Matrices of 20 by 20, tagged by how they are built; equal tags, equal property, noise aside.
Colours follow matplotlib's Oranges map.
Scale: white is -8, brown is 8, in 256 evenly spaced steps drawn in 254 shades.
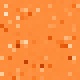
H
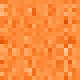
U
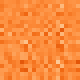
U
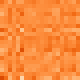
U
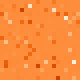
H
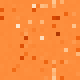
H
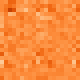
U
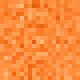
U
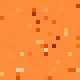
H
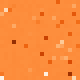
H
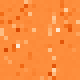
H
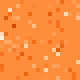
H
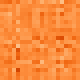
U
